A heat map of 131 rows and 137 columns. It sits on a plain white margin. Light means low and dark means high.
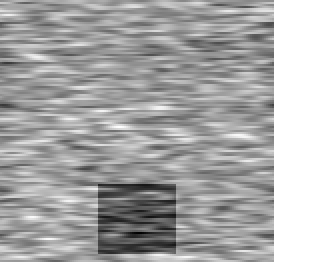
There is no overall slope. Streaks run across, left to right. In the bottom middle lies a patch that is higher than the rest. The ninth with the highest average is the bottom middle.
